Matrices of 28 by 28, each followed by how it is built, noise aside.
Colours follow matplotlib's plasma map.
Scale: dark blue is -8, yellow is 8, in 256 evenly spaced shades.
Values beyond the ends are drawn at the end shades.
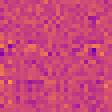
low rank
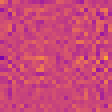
low rank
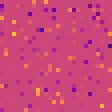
sparse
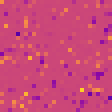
sparse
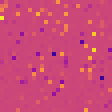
sparse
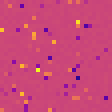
sparse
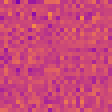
low rank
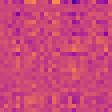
low rank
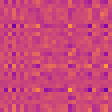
low rank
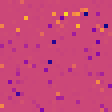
sparse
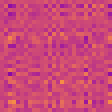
low rank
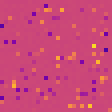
sparse
